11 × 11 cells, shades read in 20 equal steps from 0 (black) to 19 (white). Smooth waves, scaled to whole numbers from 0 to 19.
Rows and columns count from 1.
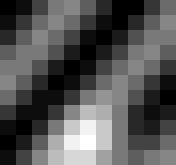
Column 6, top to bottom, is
7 4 1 0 1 4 9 14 18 19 16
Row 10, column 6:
19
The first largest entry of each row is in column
5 4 3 10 9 1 7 6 6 6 5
